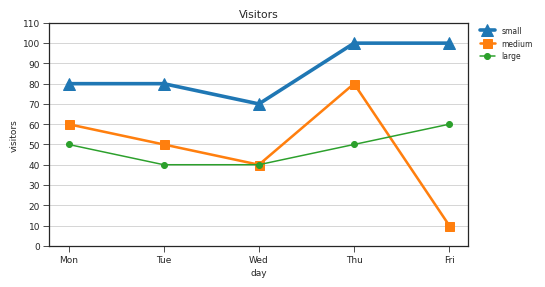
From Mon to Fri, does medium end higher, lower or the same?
lower
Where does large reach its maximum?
Fri
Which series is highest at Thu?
small
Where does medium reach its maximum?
Thu
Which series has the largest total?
small
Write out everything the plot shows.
Title: Visitors
x-axis: day, ticks Mon Tue Wed Thu Fri
y-axis: visitors, ticks 0 10 20 30 40 50 60 70 80 90 100 110
Legend: small, medium, large
Values:
small: 80 80 70 100 100
medium: 60 50 40 80 10
large: 50 40 40 50 60
